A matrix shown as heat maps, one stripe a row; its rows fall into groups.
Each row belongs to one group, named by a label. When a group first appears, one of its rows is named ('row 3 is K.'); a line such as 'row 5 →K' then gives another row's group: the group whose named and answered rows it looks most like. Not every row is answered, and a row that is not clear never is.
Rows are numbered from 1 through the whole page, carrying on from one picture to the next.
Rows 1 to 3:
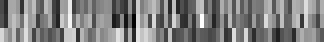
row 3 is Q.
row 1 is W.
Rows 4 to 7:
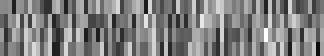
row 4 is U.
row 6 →W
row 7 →W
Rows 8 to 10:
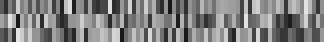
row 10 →U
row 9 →Q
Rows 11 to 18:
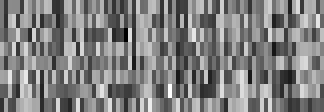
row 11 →W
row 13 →W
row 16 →Q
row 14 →Q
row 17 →Q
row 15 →W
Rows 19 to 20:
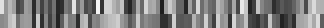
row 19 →Q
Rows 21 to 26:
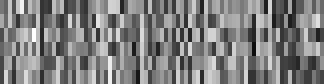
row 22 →Q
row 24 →Q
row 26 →U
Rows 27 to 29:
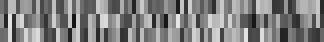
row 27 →Q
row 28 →U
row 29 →U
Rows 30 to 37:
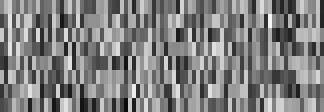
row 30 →Q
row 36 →U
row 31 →U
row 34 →W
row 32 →Q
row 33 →U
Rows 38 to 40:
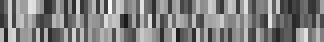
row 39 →U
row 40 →Q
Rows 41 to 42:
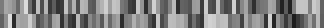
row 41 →Q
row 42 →U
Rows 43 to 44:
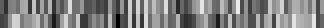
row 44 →W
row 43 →W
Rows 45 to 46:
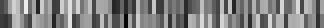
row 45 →W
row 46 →W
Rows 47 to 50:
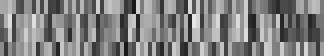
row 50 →W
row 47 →Q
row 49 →U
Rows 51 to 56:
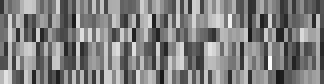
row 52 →U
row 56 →Q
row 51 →U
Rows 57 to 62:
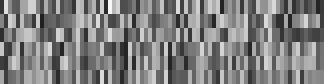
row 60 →W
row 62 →W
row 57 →U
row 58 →Q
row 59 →U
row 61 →W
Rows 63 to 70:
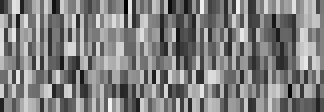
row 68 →U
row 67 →Q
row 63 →W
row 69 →W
